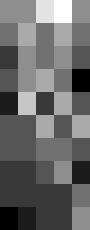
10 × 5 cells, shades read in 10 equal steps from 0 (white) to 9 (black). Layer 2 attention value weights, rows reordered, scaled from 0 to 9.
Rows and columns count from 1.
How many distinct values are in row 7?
2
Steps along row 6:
same down up down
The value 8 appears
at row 5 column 1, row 8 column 5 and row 10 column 2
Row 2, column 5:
5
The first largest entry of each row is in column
1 1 1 5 1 1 1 5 1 1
